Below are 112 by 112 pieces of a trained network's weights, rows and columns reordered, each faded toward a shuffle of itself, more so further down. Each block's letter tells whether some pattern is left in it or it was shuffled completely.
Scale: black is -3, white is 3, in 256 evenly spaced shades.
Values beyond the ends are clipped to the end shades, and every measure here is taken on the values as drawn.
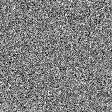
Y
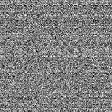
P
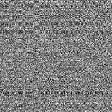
P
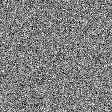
Y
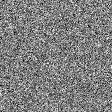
Y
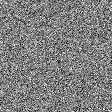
Y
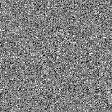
P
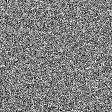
Y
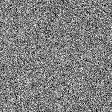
Y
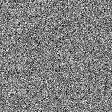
P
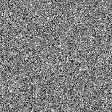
P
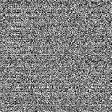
P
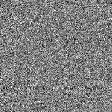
P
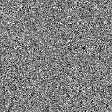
P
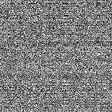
P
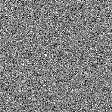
P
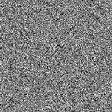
P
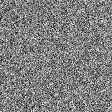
P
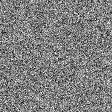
Y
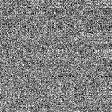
P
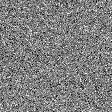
Y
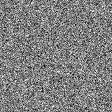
Y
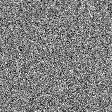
Y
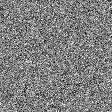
Y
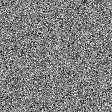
Y
